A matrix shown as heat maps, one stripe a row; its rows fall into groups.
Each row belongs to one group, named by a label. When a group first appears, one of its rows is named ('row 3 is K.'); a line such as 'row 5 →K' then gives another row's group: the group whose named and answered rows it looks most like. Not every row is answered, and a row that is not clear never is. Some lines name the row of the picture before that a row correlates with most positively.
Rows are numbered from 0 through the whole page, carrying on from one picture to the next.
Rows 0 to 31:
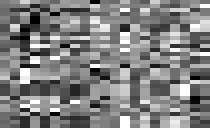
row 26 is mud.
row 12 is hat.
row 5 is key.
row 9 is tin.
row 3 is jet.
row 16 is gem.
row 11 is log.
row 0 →mud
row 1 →key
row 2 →hat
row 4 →key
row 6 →gem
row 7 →gem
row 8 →hat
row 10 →hat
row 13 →key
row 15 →log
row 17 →mud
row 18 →mud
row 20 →jet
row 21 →hat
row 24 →mud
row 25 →log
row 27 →tin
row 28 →jet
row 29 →hat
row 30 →hat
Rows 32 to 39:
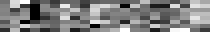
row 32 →jet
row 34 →key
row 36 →key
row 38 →mud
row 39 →hat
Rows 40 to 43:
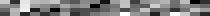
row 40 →mud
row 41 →mud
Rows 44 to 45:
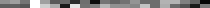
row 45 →log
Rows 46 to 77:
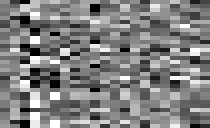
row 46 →tin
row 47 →mud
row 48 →mud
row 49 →log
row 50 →tin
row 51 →gem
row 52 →hat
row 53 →key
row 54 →jet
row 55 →log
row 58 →gem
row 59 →key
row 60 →log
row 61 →tin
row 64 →jet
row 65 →hat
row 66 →jet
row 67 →jet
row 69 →tin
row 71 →log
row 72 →log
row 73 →gem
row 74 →log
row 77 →tin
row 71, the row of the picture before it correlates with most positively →44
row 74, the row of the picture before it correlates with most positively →44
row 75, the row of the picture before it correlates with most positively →44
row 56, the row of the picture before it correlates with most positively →44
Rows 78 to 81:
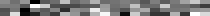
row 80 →gem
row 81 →gem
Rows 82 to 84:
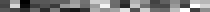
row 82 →gem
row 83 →gem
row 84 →hat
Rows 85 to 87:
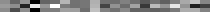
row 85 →key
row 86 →tin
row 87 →key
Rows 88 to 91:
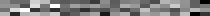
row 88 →log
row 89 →tin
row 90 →jet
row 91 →mud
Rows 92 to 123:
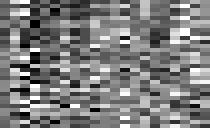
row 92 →jet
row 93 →hat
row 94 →jet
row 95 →jet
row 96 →hat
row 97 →key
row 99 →hat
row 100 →hat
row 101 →gem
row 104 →log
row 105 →key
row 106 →jet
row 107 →key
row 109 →gem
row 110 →jet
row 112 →key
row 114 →tin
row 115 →hat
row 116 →log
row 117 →jet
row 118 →log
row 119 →mud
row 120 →tin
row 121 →hat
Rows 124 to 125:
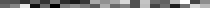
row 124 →hat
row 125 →jet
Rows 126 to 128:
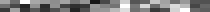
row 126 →mud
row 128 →hat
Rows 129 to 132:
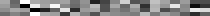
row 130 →tin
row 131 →key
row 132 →log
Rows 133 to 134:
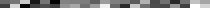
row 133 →jet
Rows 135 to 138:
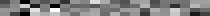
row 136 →jet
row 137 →tin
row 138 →tin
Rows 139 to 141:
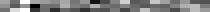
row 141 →jet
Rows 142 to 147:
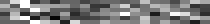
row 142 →jet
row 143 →mud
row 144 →log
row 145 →hat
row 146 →jet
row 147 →log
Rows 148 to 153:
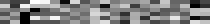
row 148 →log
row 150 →key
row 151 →gem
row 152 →tin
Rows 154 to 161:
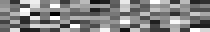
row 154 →mud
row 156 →mud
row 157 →jet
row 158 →tin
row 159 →hat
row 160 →log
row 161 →gem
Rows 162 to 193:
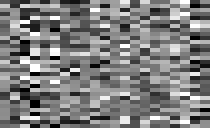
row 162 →hat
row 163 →mud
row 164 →gem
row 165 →hat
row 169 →jet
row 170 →log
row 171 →mud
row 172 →gem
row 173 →hat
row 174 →tin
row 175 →tin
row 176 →jet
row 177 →mud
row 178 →log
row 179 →log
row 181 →mud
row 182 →tin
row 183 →key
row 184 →tin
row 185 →hat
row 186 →gem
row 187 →key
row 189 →log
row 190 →key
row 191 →mud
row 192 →hat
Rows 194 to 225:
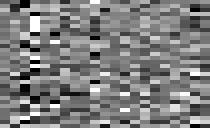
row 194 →gem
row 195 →tin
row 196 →mud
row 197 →key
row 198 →log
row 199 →log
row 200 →log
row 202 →jet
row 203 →mud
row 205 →gem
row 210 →log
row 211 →key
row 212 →gem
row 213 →tin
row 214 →mud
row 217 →hat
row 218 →key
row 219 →jet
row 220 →tin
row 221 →hat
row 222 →log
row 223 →jet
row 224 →gem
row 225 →mud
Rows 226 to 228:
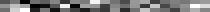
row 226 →gem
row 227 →key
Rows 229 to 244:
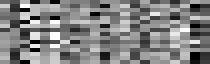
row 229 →jet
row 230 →mud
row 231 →tin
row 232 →mud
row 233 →jet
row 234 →tin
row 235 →mud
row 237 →tin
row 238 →tin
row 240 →tin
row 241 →key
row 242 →mud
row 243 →mud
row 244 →tin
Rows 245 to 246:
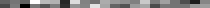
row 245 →log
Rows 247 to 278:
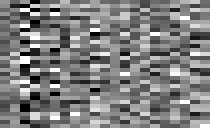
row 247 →key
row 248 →tin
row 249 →jet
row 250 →tin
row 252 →key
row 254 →gem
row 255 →mud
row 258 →log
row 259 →jet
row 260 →gem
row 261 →mud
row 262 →jet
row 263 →gem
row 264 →tin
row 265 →hat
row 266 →key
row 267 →jet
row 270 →jet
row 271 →key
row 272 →hat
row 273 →gem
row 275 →log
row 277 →gem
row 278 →key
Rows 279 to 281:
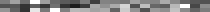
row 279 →log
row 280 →hat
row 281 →tin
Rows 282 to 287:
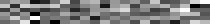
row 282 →key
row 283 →mud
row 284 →hat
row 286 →log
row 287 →jet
